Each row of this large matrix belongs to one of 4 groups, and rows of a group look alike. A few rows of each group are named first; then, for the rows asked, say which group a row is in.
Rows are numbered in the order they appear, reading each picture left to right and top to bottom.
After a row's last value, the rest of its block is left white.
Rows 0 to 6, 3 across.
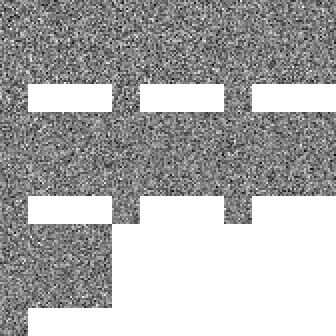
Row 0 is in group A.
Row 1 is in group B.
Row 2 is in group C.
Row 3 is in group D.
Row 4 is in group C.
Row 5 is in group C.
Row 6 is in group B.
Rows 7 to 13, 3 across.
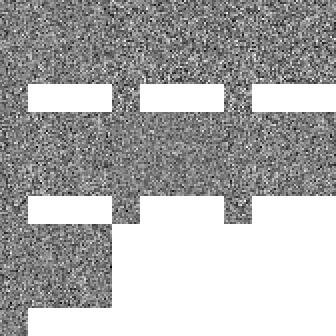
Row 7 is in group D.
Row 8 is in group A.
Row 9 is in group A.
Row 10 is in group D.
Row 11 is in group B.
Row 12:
D
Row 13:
C
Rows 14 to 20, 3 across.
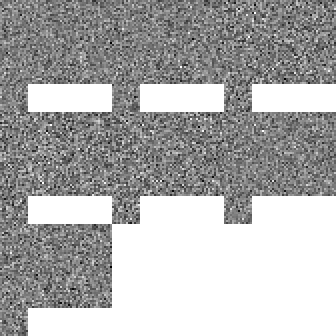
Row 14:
C
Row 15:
C
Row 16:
B
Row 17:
D
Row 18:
B
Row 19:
B
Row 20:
C
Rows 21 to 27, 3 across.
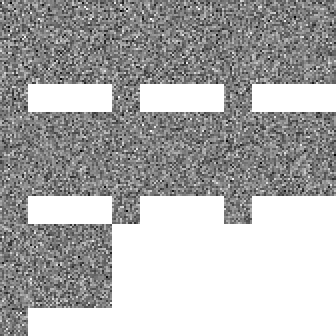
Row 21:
B
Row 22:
B
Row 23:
D
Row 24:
C
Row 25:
B
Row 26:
C
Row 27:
A
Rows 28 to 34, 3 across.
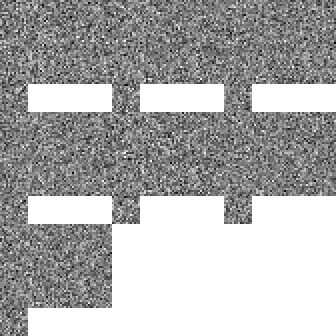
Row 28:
D
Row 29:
A
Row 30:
C
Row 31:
D
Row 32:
A
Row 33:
B
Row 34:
A
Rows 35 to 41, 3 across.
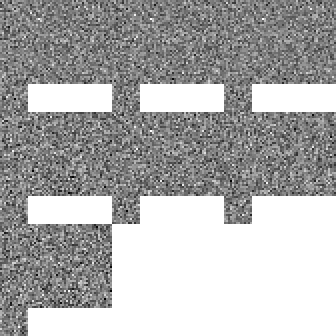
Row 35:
B
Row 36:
B
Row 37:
B
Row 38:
C
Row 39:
B
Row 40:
D
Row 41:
C
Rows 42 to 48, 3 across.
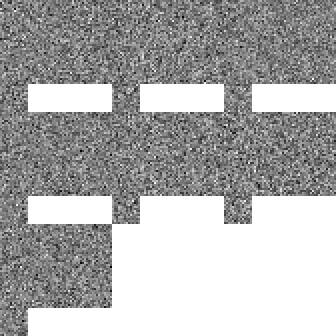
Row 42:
B
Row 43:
D
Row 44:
A
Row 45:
C
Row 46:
D
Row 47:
A
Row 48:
C
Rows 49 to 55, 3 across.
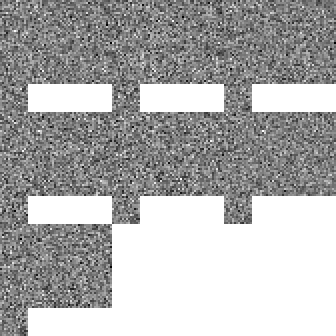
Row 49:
D
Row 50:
D
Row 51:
C
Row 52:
B
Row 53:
C
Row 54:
B
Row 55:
C
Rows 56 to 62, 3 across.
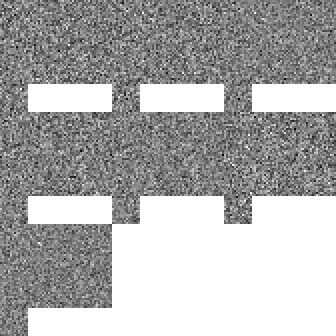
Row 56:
A
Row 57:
B
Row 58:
B
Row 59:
C
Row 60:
C
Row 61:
D
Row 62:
B
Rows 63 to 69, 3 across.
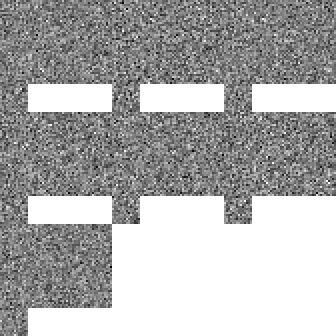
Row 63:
D
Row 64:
B
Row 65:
B
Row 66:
D
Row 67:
C
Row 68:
D
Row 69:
C
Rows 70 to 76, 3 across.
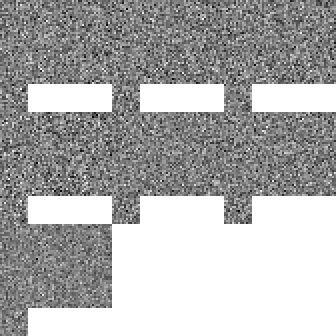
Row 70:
D
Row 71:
B
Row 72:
C
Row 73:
C
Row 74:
B
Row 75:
B
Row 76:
D
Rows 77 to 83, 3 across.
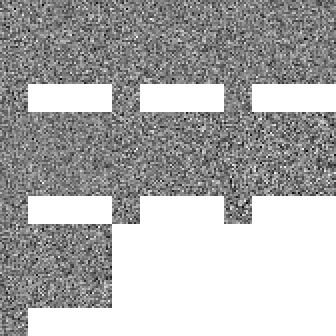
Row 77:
B
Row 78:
B
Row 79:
C
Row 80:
D
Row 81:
B
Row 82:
D
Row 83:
D
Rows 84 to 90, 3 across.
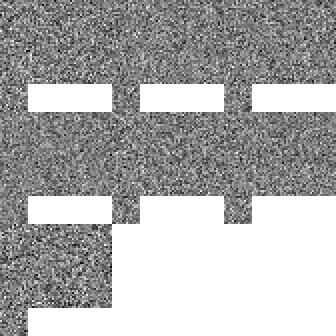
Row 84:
A
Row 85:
D
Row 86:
C
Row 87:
C
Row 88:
A
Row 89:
A
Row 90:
C
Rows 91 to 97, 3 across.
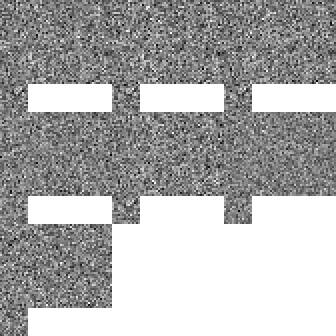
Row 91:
D
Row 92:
D
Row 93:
D
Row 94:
C
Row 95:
D
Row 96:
B
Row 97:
A
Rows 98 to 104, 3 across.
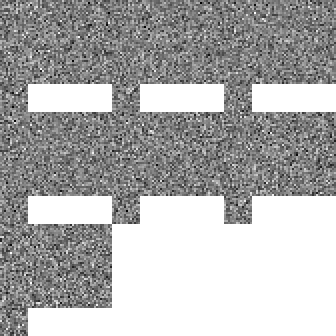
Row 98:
D
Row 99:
D
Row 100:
B
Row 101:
B
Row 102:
B
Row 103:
D
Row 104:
A
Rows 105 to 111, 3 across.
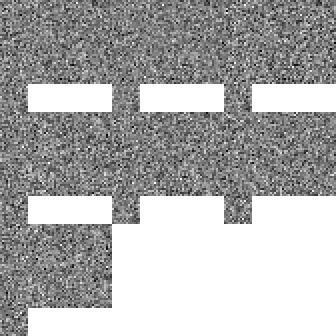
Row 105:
C
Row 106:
C
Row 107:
C
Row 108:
D
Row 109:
C
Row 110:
A
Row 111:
D
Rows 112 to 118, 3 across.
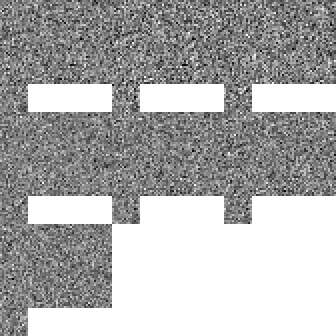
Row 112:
C
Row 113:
C
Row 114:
D
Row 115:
D
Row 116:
C
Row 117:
C
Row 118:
A
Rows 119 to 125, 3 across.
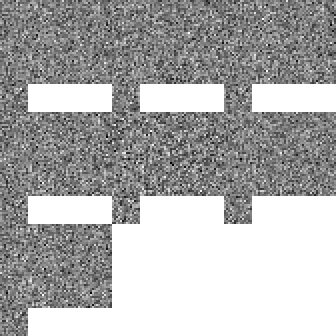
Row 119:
D
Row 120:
C
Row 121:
D
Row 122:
D
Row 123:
A
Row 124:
A
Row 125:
D
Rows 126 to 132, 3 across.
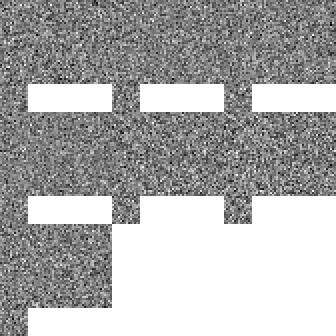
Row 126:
C
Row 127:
B
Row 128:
D
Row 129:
B
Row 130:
A
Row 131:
A
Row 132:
B
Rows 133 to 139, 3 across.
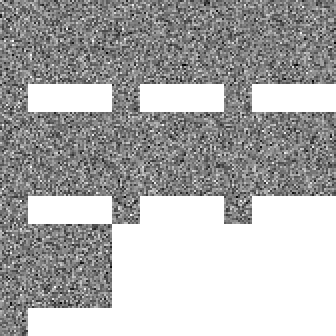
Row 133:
A
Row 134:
C
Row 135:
C
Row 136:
A
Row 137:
D
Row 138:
D
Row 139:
C
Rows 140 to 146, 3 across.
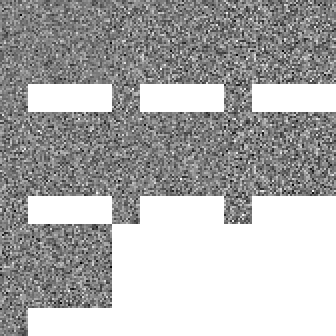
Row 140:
C
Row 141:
A
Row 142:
A
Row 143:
B
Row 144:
C
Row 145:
A
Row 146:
C
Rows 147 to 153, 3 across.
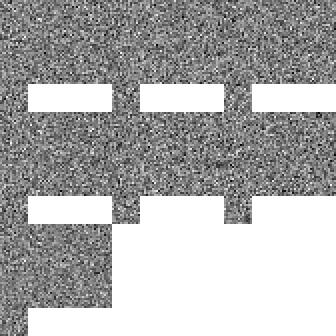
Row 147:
B
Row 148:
D
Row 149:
A
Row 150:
B
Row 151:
D
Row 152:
C
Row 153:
B
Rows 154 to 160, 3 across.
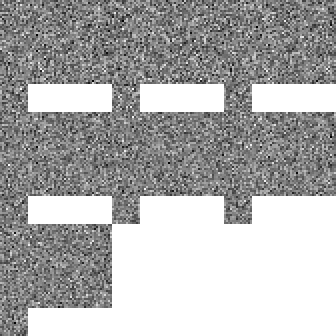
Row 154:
D
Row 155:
A
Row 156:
D
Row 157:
D
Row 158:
C
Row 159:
D
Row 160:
B
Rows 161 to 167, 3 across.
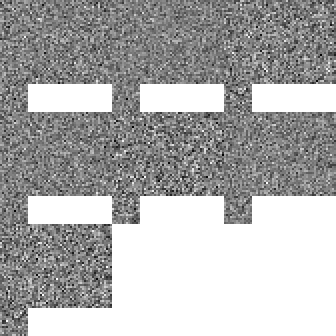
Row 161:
B
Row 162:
B
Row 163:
D
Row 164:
B
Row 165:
C
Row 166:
D
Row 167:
D
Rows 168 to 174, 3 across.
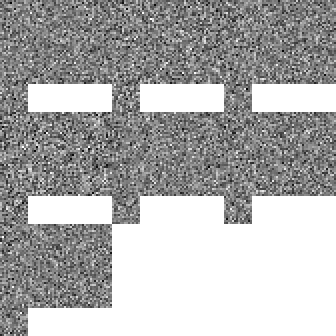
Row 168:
B
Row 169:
B
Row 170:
A
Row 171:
D
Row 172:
D
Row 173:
A
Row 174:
A
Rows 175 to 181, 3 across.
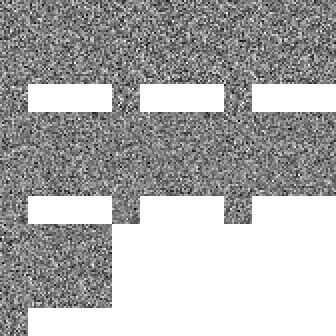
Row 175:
B
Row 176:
A
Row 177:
A
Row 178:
C
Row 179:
C
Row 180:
B
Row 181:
A
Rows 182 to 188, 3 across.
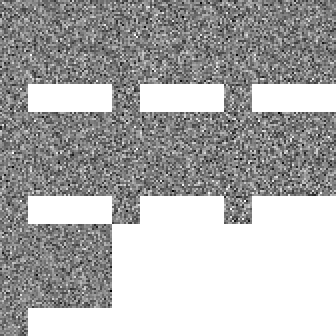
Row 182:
A
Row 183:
D
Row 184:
A
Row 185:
A
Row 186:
B
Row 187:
A
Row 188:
C
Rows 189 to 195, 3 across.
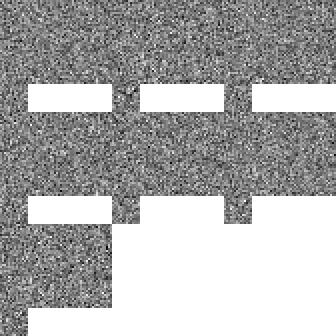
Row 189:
B
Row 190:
D
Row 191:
B
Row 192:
B
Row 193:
A
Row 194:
D
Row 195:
D
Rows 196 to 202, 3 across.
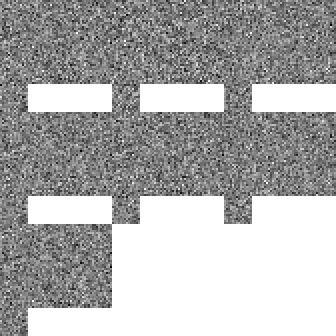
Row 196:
C
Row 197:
A
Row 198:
D
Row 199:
C
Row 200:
C
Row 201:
D
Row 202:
C
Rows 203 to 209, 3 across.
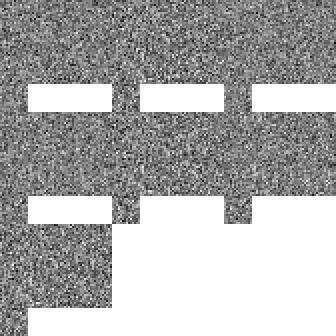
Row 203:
C
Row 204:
A
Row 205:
C
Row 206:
D
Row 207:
A
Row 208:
D
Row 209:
A
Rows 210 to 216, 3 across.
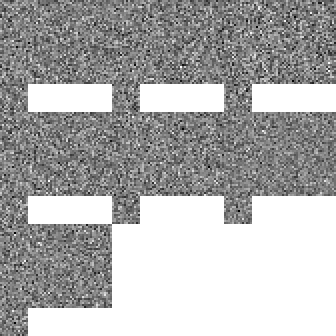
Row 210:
A
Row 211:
C
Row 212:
D
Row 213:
A
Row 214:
D
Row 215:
B
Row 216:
B
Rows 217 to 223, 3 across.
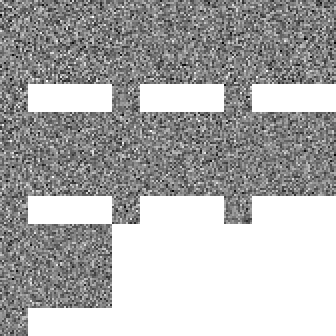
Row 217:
A
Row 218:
C
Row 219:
C
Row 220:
A
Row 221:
B
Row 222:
C
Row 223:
A
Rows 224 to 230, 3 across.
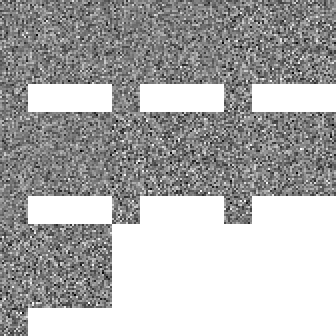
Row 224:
D
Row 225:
C
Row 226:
A
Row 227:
C
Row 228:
A
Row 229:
D
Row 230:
A
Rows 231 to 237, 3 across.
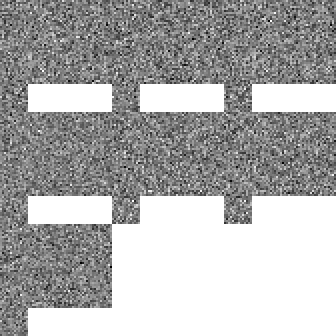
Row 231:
D
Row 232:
C
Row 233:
D
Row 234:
B
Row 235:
A
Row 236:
A
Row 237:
C
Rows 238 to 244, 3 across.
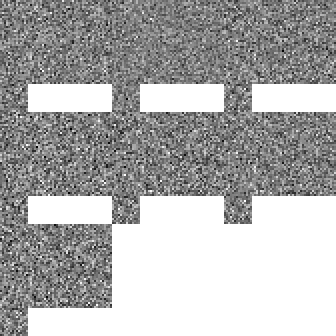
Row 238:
D
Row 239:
B
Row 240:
A
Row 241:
D
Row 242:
A
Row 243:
A
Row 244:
A
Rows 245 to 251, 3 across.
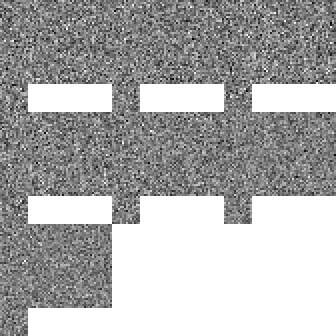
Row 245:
A
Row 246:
C
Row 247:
D
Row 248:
D
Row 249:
B
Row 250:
C
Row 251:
B
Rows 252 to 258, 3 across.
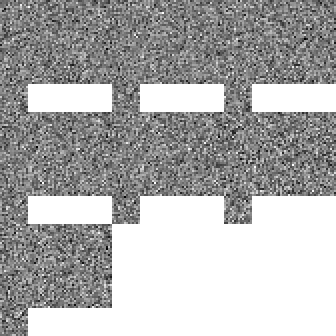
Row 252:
C
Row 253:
D
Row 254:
C
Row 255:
D
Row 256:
D
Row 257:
A
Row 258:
D
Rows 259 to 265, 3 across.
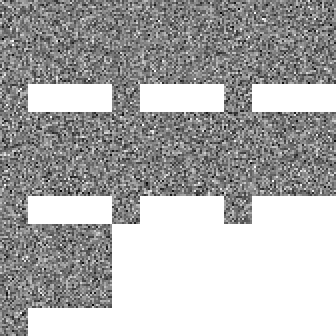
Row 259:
A
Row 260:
D
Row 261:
B
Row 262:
C
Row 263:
B
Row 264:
A
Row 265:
D
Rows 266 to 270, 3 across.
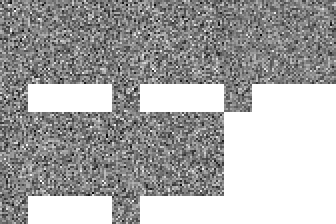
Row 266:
B
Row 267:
D
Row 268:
D
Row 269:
D
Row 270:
A
